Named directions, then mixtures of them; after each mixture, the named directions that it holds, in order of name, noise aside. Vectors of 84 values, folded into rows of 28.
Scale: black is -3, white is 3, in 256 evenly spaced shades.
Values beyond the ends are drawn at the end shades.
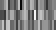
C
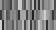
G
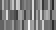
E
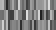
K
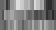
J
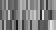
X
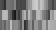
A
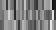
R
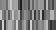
G, X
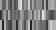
G, X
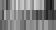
J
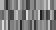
K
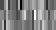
A, C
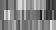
J, R, X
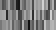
A, E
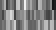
C, J, R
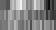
J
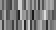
G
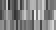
A, C, X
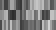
A, G, K
